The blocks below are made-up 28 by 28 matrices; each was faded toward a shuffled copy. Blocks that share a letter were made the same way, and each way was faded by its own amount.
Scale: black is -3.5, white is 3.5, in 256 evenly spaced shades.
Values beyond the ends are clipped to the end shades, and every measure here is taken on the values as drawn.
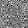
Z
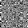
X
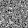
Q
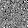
Q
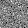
Q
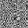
X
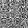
Z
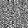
X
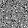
Q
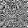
Z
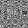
X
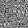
Z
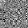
Z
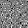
X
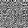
X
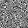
Q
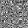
Z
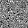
Q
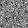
Q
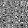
Z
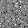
Q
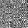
Z
